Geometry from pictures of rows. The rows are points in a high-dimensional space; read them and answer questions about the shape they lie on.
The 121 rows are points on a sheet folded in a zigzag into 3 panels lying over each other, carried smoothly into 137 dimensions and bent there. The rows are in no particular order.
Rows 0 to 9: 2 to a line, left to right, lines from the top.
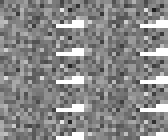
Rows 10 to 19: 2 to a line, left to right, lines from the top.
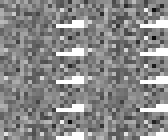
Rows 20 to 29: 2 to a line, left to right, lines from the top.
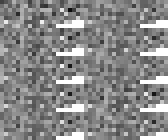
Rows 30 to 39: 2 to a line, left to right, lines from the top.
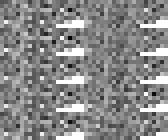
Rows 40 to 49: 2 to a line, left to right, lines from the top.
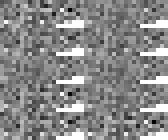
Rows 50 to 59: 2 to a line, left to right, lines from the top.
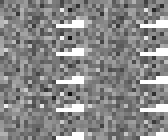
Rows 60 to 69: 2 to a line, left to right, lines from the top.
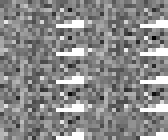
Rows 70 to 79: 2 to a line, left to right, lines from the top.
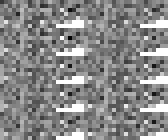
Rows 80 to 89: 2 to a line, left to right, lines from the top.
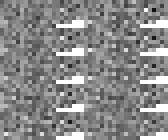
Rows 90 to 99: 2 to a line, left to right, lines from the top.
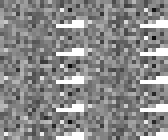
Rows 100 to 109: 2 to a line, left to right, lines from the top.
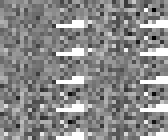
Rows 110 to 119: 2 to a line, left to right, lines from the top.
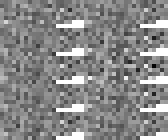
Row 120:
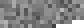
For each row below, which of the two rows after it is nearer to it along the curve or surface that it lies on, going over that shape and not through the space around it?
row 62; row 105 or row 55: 55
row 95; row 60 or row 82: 82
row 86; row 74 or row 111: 74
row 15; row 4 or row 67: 67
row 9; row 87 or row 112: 112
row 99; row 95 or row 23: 95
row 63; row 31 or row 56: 56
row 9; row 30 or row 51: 30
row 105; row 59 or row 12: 12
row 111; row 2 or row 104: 104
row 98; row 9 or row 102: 9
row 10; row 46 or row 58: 58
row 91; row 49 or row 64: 49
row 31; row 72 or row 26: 72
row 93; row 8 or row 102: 8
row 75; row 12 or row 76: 12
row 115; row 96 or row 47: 47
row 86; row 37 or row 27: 37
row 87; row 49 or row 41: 41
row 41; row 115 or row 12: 12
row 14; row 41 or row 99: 41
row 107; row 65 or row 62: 62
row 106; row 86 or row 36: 36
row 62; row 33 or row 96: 96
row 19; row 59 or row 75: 59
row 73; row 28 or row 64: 28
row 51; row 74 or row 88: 74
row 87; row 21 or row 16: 16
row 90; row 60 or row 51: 51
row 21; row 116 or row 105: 116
